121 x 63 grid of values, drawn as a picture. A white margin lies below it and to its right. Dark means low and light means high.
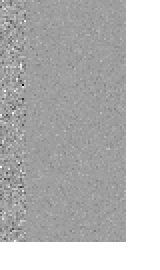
No single row or column stands out from its neighbours. The grain is fine, like static. The halves do not mirror each other. A vertical seam about 20% of the way across splits the table, and the right part is calmer. There are no regular stripes. No overall slope runs across the table.
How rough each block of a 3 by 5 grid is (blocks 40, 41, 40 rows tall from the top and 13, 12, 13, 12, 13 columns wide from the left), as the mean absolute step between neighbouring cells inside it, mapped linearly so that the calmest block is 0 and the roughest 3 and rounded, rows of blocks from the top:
30000 | 30000 | 30000
